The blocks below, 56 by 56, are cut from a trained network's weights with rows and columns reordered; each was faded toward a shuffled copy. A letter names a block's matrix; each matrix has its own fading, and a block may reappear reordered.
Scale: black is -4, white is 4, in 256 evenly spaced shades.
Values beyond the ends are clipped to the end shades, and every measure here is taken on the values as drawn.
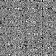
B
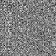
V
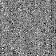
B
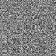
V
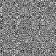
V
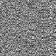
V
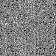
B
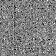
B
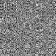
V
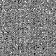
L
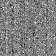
L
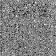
L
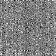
B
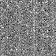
B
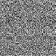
V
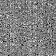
L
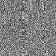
V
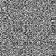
V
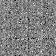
B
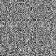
V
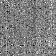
B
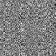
V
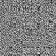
V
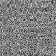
V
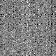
B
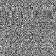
V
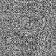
V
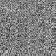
V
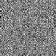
V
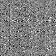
L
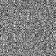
V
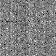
L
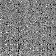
B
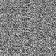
V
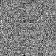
V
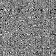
L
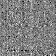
L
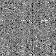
B
